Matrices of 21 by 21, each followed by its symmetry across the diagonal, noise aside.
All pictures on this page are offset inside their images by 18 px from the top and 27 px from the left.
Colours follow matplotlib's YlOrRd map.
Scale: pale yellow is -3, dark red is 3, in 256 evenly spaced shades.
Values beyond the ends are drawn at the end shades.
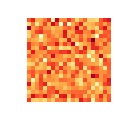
neither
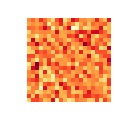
antisymmetric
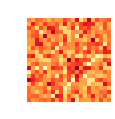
symmetric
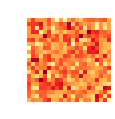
symmetric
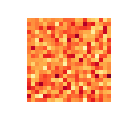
antisymmetric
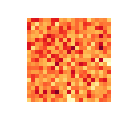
symmetric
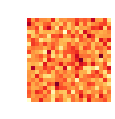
neither
